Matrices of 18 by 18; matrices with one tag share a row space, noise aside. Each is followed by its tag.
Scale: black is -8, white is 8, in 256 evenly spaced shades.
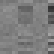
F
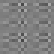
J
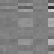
F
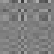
J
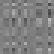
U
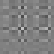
J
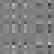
U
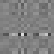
J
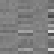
F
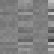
F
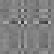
J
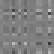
U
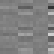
F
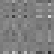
U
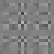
J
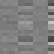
F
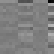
F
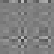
J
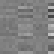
F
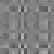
J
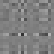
J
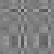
J
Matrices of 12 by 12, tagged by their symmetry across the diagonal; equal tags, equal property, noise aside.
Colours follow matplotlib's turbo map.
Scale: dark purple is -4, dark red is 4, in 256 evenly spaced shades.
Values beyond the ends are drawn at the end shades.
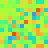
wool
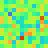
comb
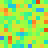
wool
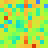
comb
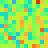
comb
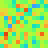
wool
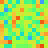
comb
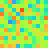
wool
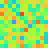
wool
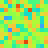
wool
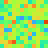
comb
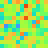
wool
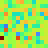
comb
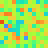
comb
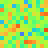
comb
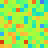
wool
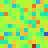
wool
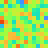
wool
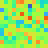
comb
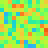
wool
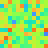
comb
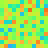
wool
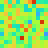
comb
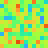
wool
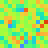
wool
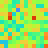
comb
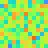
comb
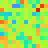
comb
